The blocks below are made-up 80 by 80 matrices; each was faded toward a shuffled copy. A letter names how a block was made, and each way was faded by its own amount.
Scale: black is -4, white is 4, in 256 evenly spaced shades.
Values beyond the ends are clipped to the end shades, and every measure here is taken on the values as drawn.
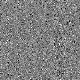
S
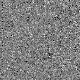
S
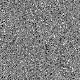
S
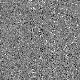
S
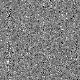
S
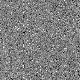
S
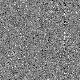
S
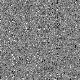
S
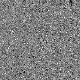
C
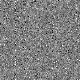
S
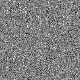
C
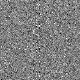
C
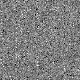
C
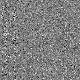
S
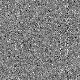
C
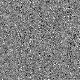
C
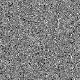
C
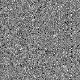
C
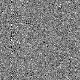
C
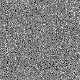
S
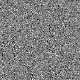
C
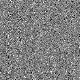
C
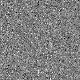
S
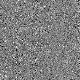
S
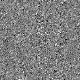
C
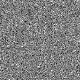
C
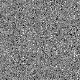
C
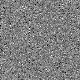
S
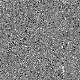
S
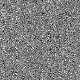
C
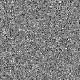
C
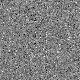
S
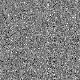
C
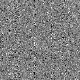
C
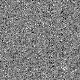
C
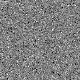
S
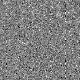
C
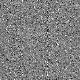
S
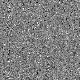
S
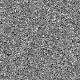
C
